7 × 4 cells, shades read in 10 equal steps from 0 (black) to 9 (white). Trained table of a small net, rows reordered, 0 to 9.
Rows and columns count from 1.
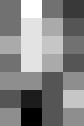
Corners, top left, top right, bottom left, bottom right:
4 2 5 5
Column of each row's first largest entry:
2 2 2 2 1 4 1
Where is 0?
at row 7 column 2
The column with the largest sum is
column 2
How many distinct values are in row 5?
2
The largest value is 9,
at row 1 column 2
